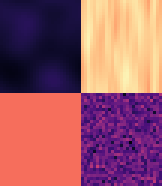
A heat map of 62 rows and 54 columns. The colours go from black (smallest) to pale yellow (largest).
The table splits into 2 rows of 2 panels. Panel 1,1: very low, smooth, faint in contrast. Panel 1,2: very high, streaked downward, faint in contrast. Panel 2,1: high, flat. Panel 2,2: low, fine-grained.
